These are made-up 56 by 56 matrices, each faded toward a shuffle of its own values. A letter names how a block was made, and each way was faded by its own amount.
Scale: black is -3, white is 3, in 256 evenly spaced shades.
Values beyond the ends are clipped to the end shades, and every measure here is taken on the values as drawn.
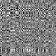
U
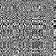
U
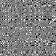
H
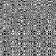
U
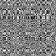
U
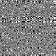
H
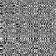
U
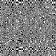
H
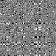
H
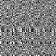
U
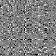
H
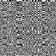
U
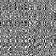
U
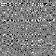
H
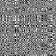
U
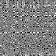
H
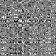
H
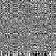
U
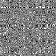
H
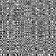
U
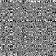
H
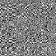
H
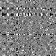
H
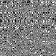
H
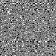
H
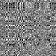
U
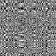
U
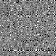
H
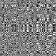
U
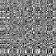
U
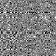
H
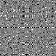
H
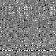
H
